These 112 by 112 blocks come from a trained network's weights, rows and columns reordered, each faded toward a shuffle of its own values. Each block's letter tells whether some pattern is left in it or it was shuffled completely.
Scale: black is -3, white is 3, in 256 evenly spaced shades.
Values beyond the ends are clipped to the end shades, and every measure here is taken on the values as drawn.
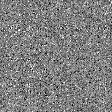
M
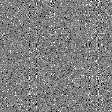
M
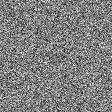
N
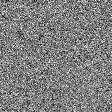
N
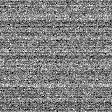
M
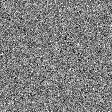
N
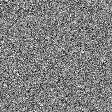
N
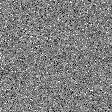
N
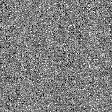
M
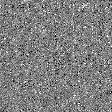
M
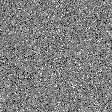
N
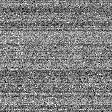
M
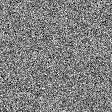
N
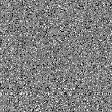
M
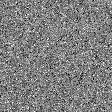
N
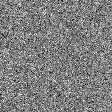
N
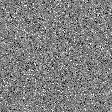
N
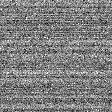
M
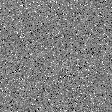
N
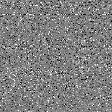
M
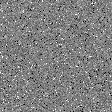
N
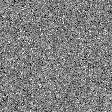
N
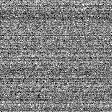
M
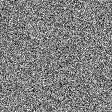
N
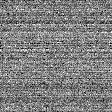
M
